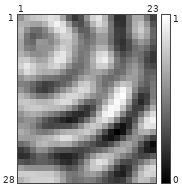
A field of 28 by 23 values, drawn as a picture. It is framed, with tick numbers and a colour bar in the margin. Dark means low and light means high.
Rings: centred on the top left. Lone odd cells: none. Odd rows or columns: none. Mirror symmetry: none.
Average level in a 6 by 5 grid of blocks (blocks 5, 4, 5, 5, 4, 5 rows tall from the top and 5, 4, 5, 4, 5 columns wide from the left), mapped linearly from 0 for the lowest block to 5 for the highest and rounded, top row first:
35212
45331
22432
32242
33201
31212
